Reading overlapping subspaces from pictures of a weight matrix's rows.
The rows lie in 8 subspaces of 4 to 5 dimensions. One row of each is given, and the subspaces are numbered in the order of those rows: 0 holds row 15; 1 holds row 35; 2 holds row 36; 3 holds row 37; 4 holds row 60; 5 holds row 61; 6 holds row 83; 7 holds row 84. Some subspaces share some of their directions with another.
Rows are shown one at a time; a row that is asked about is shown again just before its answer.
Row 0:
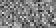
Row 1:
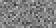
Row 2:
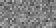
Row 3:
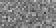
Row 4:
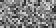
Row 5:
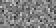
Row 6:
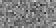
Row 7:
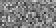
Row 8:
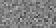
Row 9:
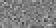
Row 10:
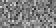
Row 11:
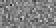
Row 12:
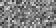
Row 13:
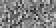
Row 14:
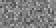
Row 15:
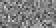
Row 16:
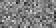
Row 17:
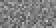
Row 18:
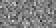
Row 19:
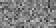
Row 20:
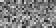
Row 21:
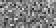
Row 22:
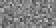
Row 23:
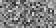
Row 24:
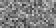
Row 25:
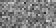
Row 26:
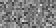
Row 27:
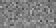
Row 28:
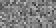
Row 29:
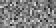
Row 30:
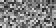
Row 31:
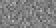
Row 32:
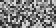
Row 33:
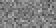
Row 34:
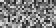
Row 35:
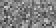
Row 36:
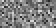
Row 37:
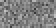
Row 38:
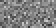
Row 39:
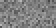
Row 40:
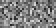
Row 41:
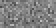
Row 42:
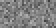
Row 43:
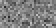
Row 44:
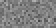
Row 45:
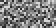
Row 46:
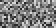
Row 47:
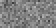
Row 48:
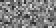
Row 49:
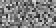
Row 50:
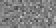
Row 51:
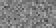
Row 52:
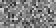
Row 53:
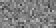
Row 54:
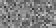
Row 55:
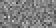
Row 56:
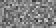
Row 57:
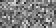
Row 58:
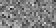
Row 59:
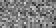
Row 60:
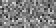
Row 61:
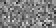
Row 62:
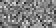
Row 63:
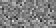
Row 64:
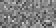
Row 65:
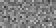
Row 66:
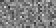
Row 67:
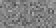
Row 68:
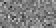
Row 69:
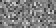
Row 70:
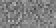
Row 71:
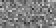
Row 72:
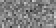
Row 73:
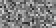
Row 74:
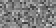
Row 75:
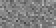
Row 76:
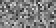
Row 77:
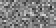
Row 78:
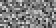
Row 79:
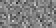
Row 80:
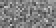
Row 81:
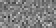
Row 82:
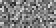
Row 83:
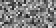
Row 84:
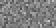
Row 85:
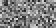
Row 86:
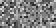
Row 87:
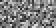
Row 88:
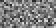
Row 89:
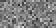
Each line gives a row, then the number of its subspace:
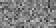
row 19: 4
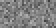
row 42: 6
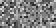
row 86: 2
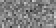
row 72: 3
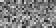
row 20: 6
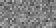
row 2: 2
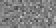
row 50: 3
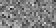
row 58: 2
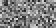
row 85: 4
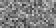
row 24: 6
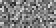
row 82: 2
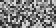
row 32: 6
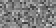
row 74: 1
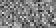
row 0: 2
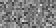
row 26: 1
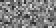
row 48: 6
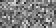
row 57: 0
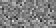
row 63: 4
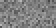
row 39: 4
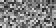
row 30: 4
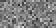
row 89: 4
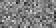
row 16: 3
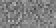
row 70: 3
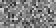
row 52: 2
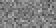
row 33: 1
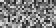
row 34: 6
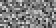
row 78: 4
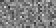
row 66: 2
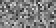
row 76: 2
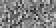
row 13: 3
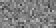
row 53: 4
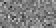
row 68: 0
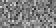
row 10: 3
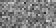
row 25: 0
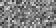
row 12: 2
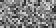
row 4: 6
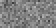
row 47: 4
